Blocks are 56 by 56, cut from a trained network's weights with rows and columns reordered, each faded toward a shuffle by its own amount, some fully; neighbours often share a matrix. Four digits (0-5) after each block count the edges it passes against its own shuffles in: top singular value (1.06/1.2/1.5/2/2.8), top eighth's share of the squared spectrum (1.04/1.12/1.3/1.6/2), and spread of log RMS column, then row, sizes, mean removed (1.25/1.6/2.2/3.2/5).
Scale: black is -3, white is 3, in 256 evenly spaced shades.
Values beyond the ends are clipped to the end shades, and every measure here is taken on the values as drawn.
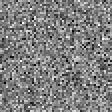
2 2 0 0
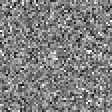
0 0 0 0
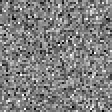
0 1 1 0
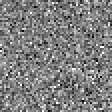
0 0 0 0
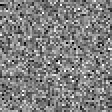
0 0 0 0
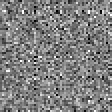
3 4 2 2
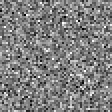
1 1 0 0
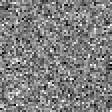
1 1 0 0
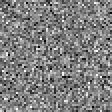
0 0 0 0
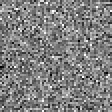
0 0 0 0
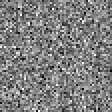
0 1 0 0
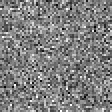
2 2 1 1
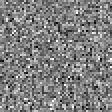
2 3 0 2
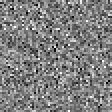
0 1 0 0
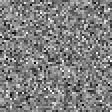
0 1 0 0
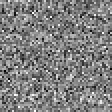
2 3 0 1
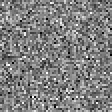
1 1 0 0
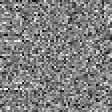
3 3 0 1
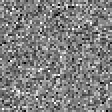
0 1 0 0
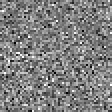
2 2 1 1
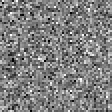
3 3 1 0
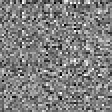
3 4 2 2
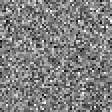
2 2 0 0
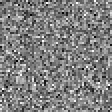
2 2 0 1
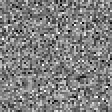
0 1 0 0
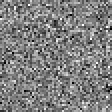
1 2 0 0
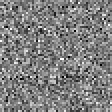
3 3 0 2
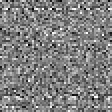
3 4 1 3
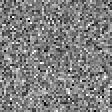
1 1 0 0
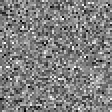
2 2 0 1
